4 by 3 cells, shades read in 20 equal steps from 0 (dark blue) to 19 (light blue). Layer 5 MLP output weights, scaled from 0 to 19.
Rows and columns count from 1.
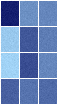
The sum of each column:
44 32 40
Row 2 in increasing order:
6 10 18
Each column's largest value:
19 12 11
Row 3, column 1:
19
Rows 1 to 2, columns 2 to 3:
12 11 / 6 10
